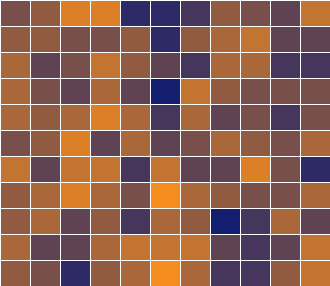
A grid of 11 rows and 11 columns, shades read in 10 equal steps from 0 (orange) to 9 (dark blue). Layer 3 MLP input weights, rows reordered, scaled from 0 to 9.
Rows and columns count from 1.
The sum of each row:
51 51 53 53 47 45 47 36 56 45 47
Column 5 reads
8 4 4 6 3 3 7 5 7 2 3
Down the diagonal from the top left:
5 4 5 3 3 6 6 4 7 6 2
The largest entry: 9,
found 2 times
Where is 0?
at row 8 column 6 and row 11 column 6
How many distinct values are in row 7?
6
